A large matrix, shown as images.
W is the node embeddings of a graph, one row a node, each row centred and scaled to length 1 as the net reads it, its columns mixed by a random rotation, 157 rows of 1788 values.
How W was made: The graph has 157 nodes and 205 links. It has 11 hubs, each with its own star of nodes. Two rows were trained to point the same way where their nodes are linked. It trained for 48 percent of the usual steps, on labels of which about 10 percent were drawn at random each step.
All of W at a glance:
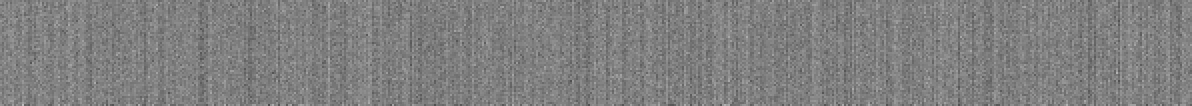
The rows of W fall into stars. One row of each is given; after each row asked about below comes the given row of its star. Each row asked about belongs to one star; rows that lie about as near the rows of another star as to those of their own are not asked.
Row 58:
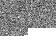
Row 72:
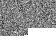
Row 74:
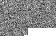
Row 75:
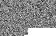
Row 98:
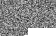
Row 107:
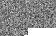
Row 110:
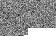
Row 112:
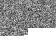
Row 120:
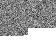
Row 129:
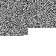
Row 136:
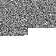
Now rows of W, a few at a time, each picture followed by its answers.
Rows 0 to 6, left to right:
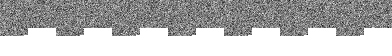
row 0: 107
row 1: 112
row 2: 75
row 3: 72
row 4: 120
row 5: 136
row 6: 136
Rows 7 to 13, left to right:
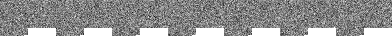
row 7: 129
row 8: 72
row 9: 120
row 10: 120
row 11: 120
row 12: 75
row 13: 120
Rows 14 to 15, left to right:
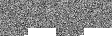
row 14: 112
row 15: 110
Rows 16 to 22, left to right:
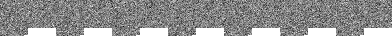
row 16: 120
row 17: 120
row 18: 75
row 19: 120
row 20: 58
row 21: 129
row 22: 107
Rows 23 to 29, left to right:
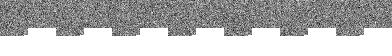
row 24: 58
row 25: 72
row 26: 110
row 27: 98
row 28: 107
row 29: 75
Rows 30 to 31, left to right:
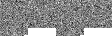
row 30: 107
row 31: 136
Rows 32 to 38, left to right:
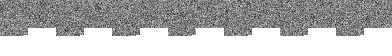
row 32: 112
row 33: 136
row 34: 72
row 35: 129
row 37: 107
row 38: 110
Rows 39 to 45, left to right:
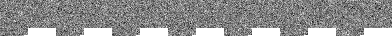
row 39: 112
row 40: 112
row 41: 129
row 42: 136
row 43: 129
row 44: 75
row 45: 58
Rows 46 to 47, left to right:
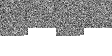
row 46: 129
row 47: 129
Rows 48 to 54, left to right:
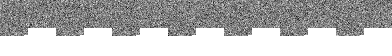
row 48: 107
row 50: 58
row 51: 136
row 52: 58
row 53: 107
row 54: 98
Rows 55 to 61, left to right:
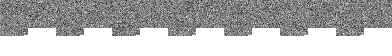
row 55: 112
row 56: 107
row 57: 129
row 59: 74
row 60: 98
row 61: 74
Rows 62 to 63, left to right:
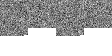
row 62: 58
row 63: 110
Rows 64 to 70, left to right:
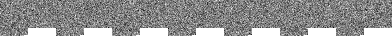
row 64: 98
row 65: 72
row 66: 98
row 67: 72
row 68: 129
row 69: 112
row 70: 74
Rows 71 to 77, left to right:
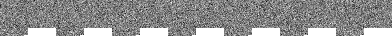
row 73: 112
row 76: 107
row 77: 75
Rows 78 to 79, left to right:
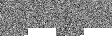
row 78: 107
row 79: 120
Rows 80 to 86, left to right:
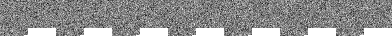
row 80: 107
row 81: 120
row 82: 75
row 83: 107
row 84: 98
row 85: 74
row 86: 74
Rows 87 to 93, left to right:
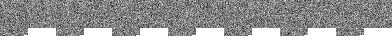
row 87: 58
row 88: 72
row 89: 74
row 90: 72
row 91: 110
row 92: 120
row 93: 112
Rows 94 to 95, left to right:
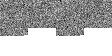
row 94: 112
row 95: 72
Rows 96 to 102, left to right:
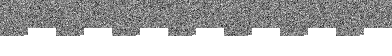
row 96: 75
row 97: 58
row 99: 98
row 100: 120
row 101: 136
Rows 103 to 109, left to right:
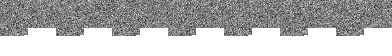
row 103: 110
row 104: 136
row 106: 110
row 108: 110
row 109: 72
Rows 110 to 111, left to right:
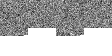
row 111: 120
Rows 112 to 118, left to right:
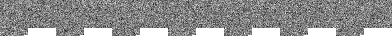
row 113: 136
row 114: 74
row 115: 58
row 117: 129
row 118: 74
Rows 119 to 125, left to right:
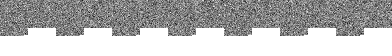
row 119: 129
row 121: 107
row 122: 107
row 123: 107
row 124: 75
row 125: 120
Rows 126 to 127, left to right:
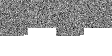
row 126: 58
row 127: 110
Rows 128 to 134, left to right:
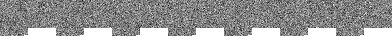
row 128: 58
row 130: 74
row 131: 120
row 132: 120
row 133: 98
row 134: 110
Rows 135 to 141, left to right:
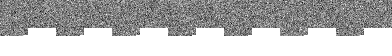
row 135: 129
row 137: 75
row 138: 136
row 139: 58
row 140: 75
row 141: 129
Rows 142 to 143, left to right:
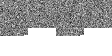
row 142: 74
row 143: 72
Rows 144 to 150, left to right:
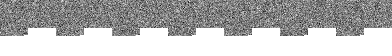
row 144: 58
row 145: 75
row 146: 112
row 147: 58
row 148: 112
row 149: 107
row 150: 58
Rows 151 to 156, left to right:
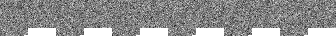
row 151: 58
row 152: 129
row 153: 58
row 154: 129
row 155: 120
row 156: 107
